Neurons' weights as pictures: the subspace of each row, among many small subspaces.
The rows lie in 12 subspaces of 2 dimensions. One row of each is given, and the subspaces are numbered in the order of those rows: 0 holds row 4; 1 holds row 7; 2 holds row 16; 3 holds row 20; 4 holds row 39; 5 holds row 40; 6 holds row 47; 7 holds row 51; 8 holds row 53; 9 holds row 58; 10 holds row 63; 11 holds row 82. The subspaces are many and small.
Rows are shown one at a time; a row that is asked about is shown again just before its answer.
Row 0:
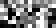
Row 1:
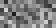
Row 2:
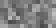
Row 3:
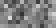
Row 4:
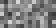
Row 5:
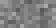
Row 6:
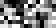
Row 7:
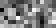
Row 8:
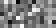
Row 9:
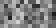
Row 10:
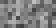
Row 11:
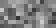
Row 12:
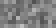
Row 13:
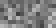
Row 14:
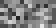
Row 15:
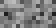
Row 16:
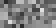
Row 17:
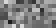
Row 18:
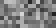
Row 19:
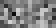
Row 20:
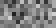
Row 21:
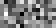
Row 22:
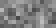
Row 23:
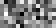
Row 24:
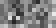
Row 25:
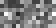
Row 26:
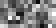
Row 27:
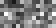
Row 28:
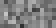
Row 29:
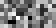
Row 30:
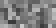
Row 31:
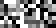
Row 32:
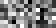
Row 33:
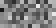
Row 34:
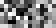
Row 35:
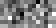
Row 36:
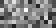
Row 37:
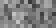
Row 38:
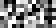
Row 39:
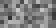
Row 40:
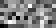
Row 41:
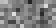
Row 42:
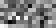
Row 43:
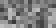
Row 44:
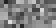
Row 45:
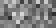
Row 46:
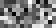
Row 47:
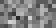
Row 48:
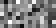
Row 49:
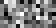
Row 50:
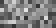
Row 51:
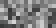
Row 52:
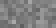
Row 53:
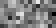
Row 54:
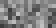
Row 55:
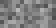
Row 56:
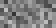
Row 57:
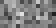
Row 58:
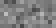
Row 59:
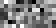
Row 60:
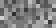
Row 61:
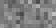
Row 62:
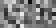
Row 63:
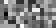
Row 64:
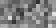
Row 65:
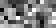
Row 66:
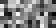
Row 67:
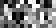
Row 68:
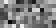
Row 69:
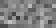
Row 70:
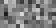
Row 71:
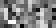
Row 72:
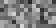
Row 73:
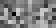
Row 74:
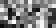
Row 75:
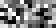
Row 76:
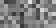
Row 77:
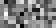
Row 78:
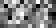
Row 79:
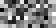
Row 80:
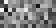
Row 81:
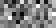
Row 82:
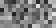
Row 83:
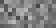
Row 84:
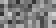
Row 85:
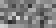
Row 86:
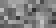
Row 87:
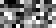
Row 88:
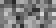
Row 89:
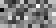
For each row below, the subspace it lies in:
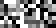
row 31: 1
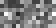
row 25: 9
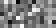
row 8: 0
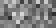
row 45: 3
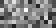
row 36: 5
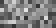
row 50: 5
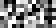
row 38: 0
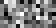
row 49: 10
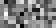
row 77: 10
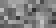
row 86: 1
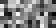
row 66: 0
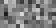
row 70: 10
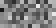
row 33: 11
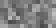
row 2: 8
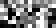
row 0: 7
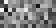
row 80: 6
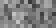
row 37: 4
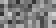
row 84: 0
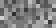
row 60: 5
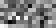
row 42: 5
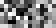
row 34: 6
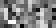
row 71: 8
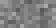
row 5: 4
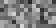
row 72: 1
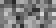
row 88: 0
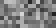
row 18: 1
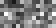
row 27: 9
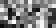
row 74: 7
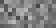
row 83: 6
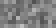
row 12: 9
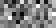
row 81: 3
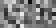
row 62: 8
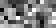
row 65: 1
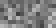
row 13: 7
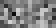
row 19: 3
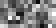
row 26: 8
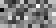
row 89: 11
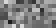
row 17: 2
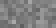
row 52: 7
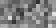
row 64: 2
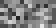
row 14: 11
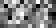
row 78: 3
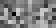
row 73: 3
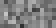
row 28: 10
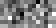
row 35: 2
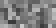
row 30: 8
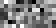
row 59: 2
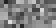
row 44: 2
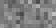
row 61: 8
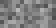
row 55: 4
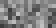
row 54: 7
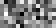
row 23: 10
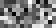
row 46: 11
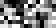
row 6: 1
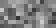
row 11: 1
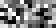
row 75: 11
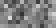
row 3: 3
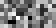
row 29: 6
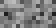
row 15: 9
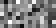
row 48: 0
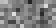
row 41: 4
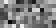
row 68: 2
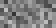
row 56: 6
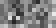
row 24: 10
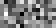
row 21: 10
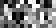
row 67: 4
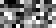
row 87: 9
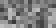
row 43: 7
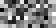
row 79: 11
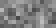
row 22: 1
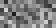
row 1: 6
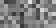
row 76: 1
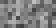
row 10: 9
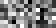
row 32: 7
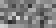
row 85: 5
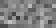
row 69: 5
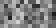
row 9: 4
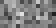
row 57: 10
